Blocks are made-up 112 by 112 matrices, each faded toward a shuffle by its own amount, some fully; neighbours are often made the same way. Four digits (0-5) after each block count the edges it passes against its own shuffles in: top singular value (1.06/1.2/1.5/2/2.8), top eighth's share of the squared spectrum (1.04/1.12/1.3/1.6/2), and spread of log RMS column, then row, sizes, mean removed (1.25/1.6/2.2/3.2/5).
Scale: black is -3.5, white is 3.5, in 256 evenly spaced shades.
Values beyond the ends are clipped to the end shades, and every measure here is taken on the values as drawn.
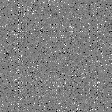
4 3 1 1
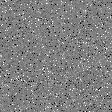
1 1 0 0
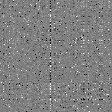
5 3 2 1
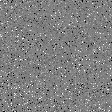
3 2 1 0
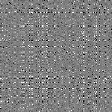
5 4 3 3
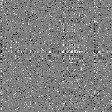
4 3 2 2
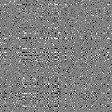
5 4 3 3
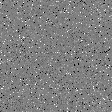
2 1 0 0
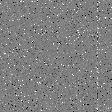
3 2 0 0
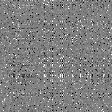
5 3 2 2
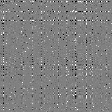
5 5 3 3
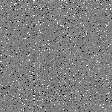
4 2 1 1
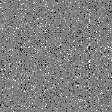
4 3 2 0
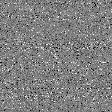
1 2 0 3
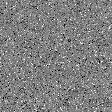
2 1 0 0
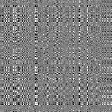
5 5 4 4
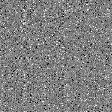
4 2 1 1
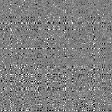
5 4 3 3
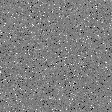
0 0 0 0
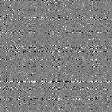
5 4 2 3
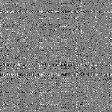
4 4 2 3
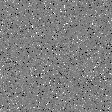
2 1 0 0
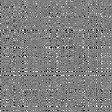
5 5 3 4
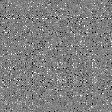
4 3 2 2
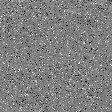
1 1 0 0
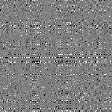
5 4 3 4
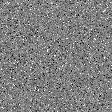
1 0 0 0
